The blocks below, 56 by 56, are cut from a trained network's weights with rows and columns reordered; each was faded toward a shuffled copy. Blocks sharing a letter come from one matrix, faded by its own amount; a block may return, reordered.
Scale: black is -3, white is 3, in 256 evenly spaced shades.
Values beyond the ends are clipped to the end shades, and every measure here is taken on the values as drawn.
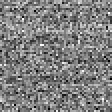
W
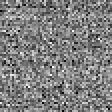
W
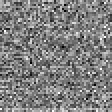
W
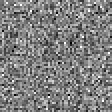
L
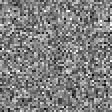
L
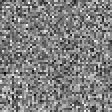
L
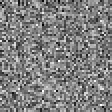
L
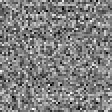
W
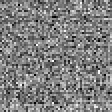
W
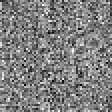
L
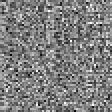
L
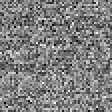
W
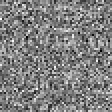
L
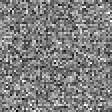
W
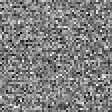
W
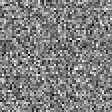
W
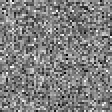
L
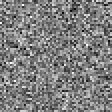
L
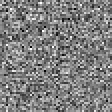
L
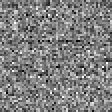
W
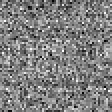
W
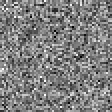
L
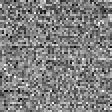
W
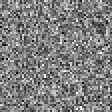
L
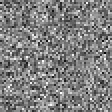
L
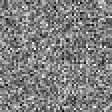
L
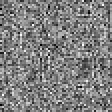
L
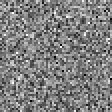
L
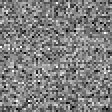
W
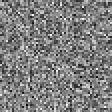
L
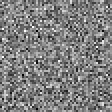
L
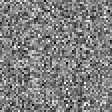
L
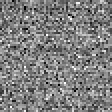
W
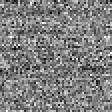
W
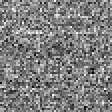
W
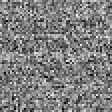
W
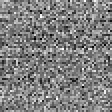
W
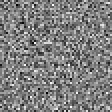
L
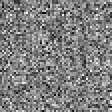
L
